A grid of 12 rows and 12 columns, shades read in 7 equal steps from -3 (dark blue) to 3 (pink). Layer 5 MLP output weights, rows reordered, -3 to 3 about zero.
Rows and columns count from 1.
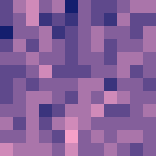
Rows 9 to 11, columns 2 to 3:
0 1 / -1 1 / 0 1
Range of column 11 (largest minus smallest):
2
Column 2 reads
1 0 0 1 0 -1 0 0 0 -1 0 1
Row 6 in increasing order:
-1 -1 -1 -1 -1 -1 0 0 0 0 1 2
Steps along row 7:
up down up same same up same down up same down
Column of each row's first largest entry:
3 3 4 2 3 4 7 9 8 6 6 1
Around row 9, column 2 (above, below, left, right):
0 -1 0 1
